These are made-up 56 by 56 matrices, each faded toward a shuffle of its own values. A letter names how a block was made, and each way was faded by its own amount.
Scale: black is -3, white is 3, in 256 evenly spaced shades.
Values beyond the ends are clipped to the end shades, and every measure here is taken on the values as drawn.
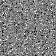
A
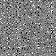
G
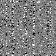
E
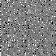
G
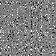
G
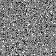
A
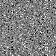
A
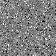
A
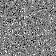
A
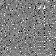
G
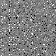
G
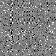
G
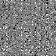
E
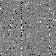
G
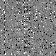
G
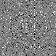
G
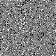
A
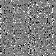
E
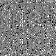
E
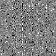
E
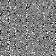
E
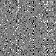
E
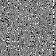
E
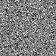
A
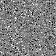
A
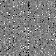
G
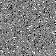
A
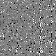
G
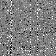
E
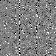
E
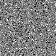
A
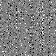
G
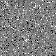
G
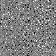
G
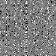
E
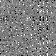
G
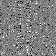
G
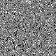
A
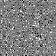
G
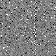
G
